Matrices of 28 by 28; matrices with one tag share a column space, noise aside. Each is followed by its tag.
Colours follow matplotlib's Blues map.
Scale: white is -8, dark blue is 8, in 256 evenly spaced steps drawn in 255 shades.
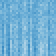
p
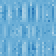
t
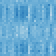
t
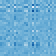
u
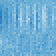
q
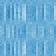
t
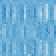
t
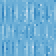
t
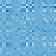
u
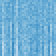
p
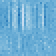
q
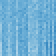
p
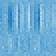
q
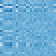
u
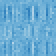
t
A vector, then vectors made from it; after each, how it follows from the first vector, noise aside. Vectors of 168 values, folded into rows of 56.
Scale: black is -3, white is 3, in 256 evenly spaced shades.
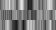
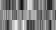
negated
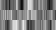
negated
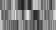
wrapped around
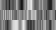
negated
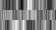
negated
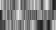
wrapped around
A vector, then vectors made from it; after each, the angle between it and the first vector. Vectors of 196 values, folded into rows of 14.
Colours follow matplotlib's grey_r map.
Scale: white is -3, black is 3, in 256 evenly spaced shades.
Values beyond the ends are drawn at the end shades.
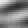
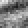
nearly parallel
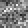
partly opposed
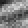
nearly opposite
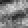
nearly opposite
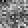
partly opposed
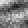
nearly parallel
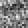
partly aligned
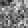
partly opposed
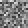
orthogonal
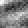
nearly parallel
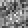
partly aligned
